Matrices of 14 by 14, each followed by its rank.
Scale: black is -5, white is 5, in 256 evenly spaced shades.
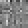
three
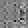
three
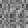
three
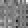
two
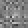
three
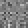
three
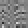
two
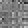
three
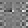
two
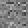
three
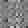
three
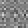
three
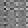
two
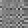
two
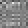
two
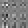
two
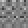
two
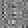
three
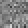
three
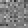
three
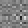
two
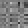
two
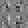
three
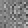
three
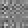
two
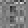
two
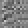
three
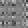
two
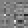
two
